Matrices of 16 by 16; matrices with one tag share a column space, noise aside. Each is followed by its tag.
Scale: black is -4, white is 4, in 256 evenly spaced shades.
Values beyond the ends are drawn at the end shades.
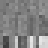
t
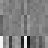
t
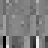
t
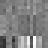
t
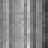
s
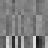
t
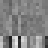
t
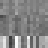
t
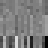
t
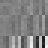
t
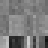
t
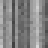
s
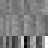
t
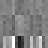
t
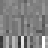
t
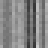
s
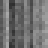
s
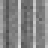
s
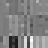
t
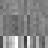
t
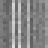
s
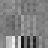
t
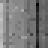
s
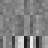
t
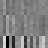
t
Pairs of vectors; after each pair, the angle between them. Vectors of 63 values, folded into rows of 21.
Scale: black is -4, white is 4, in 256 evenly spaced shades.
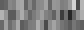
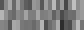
partly aligned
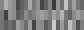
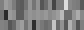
nearly parallel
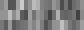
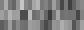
nearly parallel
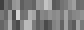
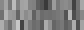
partly opposed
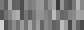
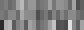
partly opposed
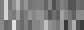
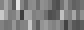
partly aligned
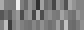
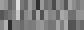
nearly parallel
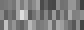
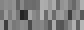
nearly opposite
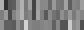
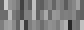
nearly opposite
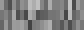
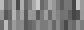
partly aligned
